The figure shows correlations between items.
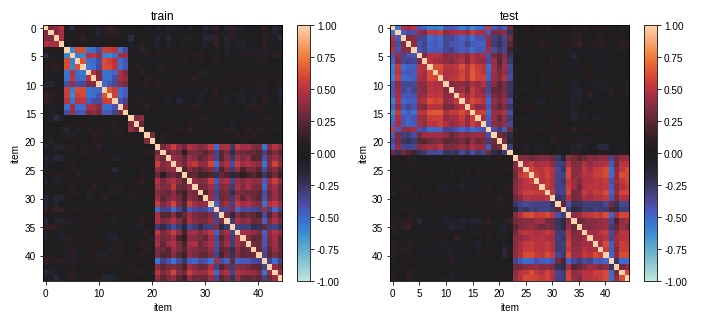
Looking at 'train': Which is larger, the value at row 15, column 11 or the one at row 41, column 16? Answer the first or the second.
the second
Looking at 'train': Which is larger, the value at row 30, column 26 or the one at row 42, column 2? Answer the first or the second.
the first
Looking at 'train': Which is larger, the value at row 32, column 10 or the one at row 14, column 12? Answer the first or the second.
the first
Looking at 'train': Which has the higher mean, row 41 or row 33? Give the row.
33
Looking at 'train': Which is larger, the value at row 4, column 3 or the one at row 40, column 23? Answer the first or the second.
the second
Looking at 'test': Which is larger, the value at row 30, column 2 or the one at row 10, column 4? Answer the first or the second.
the first
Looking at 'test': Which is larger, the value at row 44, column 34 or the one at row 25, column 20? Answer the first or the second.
the first
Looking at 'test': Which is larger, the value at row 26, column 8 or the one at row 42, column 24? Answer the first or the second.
the second
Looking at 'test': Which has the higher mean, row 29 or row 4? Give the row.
29
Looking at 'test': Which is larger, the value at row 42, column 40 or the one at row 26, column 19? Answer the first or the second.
the first
